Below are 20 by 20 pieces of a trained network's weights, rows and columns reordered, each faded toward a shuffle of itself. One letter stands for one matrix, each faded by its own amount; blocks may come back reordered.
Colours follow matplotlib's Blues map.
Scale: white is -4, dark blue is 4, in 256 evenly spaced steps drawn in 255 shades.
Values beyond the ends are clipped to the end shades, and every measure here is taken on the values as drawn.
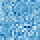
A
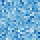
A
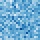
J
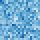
J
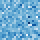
A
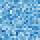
J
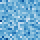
A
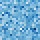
A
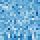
A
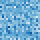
A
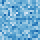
J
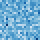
J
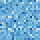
A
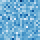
A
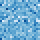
A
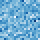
J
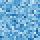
J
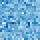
A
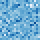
A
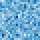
A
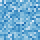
J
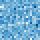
A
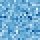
A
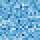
A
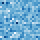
A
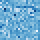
A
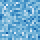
J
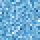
J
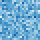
J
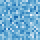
J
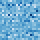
A
